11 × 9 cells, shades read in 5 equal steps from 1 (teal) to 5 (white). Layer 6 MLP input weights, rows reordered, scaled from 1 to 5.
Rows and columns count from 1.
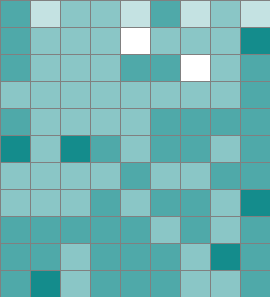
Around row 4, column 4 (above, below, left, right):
3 3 3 3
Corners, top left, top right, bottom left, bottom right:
2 4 2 2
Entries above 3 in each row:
4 1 1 0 0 0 0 0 0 0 0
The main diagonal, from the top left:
2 3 3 3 3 2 3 3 2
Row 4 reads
3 3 3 3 3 3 3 3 2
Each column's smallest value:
1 1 1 2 2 2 2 1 1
